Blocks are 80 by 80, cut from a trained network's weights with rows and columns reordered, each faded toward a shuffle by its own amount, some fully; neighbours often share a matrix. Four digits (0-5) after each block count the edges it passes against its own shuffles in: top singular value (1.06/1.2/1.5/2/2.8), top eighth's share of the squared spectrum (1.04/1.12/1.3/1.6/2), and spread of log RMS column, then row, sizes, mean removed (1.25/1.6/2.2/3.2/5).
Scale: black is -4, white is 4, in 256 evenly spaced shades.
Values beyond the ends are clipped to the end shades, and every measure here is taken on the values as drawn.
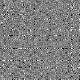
3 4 2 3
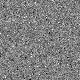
0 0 0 0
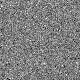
1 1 0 0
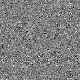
3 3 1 1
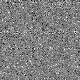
2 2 0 2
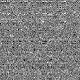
3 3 1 2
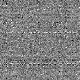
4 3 1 2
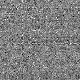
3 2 1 1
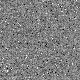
0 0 0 0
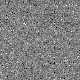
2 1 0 0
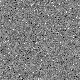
0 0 0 0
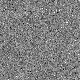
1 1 0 0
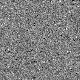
0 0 0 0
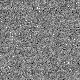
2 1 0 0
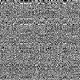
4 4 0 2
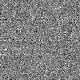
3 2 0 1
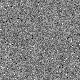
0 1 0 0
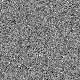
0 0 0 0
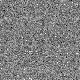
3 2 0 1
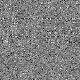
3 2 0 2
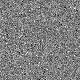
1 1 0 0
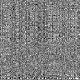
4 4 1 2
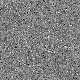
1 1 0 0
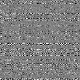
4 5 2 4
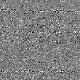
3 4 1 3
